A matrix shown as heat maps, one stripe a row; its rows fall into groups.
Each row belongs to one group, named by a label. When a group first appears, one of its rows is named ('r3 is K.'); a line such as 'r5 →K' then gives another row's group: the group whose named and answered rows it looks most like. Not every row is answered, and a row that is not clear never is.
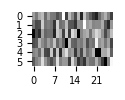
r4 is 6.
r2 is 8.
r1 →8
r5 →8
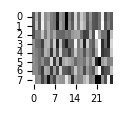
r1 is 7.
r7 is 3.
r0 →7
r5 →6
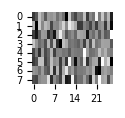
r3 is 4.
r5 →6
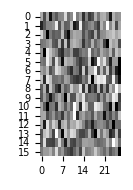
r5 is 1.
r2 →4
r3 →6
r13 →1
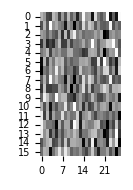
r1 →7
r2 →6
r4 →3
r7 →7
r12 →3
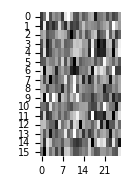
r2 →4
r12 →3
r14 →1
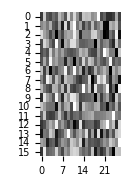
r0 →3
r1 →6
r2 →3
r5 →7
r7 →1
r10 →3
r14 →4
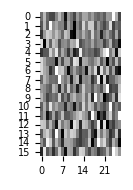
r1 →7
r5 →3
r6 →4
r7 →3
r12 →3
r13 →1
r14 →1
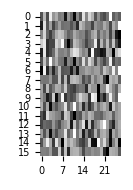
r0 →7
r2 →4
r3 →4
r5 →7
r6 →8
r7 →6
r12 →8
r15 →6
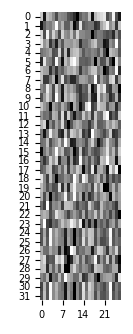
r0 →1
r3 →3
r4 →6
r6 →3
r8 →1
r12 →4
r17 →6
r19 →6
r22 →4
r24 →7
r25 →7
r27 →4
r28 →4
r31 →7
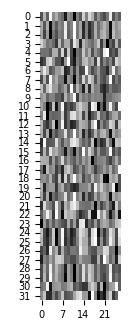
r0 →7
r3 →3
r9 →6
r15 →7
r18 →6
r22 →1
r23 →8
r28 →7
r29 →7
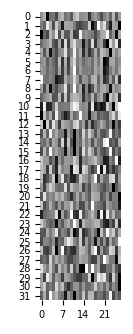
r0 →4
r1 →1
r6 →6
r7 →3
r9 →6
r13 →7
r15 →7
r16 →3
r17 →3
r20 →4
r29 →1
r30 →4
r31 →7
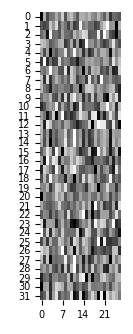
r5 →8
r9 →6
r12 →1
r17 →1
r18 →7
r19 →4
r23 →1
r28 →6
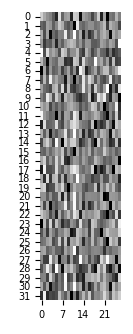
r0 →3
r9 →1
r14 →1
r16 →4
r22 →3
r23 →8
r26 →6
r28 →1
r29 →8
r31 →8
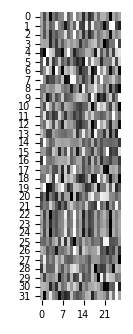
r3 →3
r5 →8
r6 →1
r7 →4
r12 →1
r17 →6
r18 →1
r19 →4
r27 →4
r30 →3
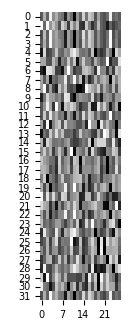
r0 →7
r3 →7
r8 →8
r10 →1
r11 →7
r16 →3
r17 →3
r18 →4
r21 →3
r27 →6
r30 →4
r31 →7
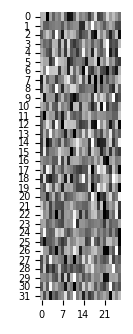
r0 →4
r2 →1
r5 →4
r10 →3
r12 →1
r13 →7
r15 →4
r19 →1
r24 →4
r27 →7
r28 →8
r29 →6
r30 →7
